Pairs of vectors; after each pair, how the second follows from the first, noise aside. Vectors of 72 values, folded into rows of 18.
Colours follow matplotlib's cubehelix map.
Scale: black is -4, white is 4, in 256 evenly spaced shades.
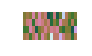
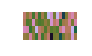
negated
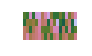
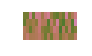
shrunk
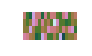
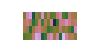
negated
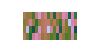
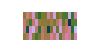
negated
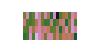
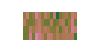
shrunk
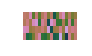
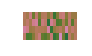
shrunk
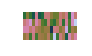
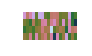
negated
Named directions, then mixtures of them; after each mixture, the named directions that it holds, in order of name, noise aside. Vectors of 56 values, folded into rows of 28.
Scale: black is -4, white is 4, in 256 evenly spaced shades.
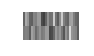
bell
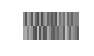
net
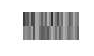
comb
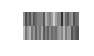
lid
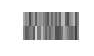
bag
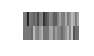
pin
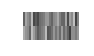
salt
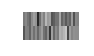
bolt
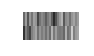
bolt, lid, pin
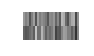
bag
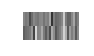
bag, bolt, comb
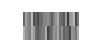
salt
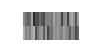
lid, pin, salt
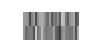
bag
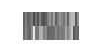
bell, pin, salt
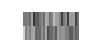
lid, salt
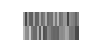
bag, lid, net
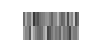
salt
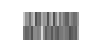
bag, bell, comb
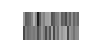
bolt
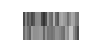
bell, comb, pin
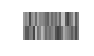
bag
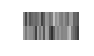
bell, lid, net
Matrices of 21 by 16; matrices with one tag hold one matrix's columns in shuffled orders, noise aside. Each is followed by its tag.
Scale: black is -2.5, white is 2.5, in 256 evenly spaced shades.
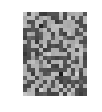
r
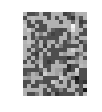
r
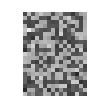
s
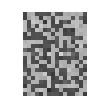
r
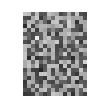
r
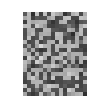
s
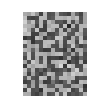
r
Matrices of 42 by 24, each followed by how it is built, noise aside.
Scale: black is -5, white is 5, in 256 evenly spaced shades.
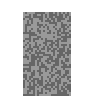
noise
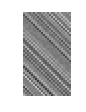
Toeplitz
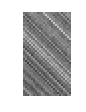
Toeplitz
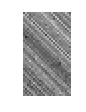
Toeplitz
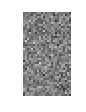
noise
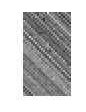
Toeplitz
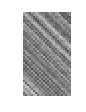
Toeplitz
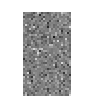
noise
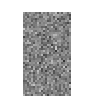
noise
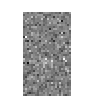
noise
